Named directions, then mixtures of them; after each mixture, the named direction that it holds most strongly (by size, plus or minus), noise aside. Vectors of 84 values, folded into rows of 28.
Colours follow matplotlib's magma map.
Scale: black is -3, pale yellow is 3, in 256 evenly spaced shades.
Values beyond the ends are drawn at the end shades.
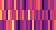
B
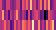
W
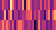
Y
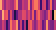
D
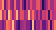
B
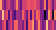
D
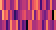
D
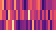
B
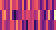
D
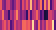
W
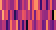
D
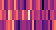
B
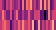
W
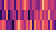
B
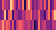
Y
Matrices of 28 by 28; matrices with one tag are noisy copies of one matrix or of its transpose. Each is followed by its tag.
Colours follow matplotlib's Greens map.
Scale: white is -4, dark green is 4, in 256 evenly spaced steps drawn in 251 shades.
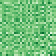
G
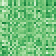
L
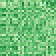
L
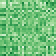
L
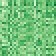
L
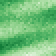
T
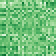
L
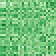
L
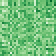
L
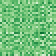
G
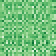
G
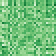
L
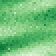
T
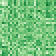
L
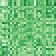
L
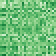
L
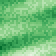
T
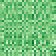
G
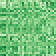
L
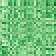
L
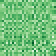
G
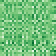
G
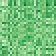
L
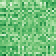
L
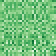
G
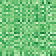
G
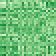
L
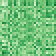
L
